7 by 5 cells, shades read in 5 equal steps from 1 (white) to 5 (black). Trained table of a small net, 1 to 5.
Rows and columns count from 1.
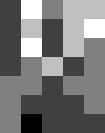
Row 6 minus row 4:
-1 1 2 0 0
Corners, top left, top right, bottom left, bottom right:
4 2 3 4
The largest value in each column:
4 5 4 4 4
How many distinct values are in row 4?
3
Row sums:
12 13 14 16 16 18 20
